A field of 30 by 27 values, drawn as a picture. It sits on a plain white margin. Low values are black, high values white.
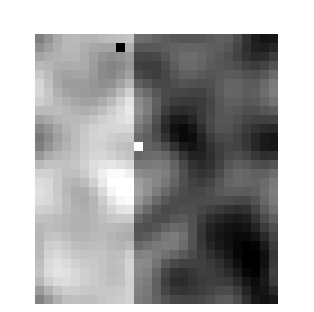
A vertical seam about 40% of the way across splits the table, and the left part is higher. Two lone cells stand out: one far higher and one far lower than their neighbours. The ninth with the lowest average is the bottom right.
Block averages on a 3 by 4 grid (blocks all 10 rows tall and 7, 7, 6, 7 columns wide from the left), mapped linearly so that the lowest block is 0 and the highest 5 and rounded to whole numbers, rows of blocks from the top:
4311
5511
5410
